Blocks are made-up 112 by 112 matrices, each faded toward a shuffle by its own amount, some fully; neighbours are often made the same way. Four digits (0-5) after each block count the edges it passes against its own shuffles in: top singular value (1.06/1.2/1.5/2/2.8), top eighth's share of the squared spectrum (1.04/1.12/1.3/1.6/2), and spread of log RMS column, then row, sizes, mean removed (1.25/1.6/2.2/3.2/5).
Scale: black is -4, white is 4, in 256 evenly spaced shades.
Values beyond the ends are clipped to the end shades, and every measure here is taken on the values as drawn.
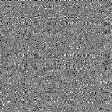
4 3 1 2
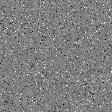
2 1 0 0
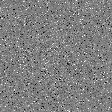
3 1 0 0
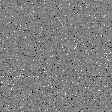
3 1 0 0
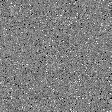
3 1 0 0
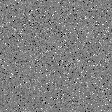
2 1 0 0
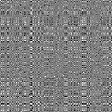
5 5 4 4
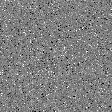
2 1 0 0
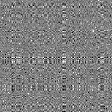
5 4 3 3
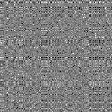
5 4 3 3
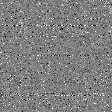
2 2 0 2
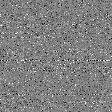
2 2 0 2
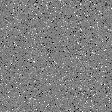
3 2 1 0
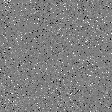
2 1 0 0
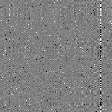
5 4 2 1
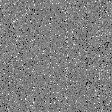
1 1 2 0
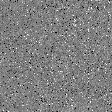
1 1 1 0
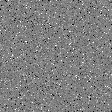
0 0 0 0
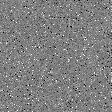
1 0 0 0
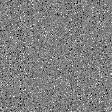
1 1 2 0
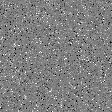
0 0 0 0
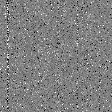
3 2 2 0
